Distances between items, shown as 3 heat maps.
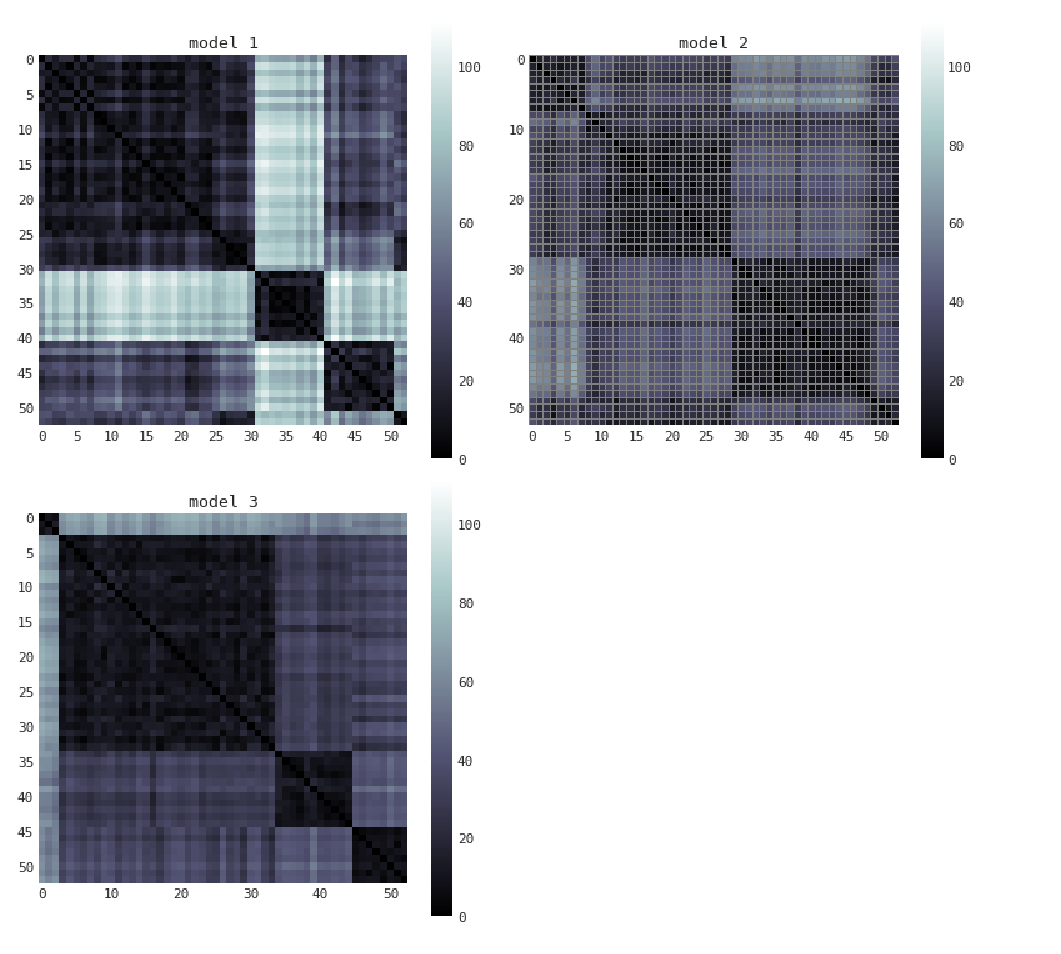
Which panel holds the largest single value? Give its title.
model 1
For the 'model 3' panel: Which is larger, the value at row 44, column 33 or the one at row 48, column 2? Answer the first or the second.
the second
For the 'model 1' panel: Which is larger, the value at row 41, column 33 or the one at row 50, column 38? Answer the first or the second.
the second
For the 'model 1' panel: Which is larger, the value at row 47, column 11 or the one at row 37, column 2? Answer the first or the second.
the second
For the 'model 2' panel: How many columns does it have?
53
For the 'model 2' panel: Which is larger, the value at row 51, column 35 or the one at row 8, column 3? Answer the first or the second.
the first
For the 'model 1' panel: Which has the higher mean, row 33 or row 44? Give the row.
33
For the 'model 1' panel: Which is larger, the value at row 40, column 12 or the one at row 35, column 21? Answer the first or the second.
the first
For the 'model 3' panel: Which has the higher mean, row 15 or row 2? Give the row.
2
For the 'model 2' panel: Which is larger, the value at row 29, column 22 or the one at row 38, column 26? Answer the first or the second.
the first
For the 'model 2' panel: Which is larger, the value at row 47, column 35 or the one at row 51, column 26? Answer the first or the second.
the second
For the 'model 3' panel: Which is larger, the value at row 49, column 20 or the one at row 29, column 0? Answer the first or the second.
the second
